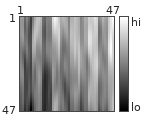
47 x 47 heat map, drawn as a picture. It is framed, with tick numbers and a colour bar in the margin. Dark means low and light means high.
The ninth with the highest average is the top right. The bottom left is the ninth with the lowest average. There is an overall slope up to the top right. There are no lone odd cells. Streaks run downward. Upright stripes repeat 5 times across the table.
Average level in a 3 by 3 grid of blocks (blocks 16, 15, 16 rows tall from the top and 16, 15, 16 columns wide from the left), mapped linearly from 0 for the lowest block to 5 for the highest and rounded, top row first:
2 5 5 | 1 3 4 | 0 2 3
